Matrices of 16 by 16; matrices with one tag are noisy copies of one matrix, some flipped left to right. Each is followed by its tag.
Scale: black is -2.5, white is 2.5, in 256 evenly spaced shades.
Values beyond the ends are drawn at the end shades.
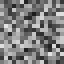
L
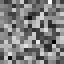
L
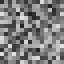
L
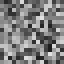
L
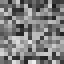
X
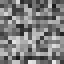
X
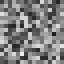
L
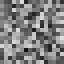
L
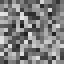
L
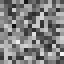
L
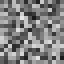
L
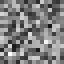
L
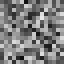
L
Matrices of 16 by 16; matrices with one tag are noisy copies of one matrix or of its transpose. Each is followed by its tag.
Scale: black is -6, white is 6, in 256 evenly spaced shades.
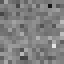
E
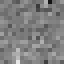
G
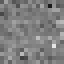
E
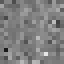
E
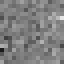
G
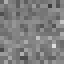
E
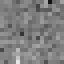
G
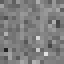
E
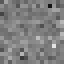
E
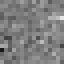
G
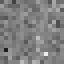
E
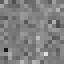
E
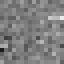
G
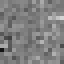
G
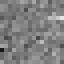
G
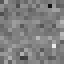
E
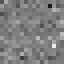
E
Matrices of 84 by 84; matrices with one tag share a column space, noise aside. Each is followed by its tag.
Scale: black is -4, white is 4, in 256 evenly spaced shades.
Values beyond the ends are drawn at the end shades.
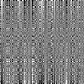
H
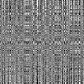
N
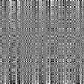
H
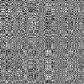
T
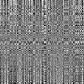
N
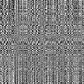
N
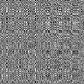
T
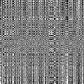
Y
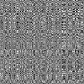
T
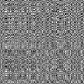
T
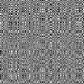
T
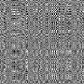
T
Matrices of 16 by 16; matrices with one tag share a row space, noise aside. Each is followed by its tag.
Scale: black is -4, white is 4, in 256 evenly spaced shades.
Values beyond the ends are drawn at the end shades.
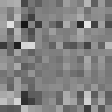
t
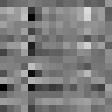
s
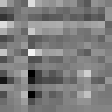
s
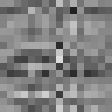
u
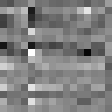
s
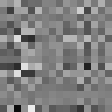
t
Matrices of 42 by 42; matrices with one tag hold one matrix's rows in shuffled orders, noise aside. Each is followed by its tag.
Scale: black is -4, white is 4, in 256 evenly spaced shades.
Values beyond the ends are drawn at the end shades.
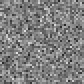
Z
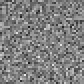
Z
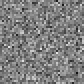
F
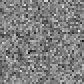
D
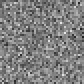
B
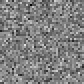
D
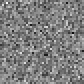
D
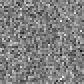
B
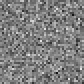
F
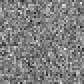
B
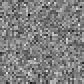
D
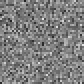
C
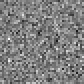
F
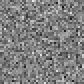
F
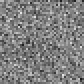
B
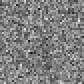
D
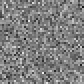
C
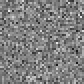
F
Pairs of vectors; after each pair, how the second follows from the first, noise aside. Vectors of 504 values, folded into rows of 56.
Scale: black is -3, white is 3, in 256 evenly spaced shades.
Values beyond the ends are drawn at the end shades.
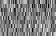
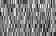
negated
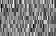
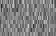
shrunk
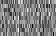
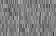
shrunk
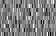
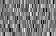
sign-scrambled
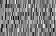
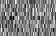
sign-scrambled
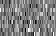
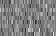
shrunk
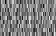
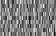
negated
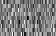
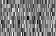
copied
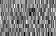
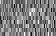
negated
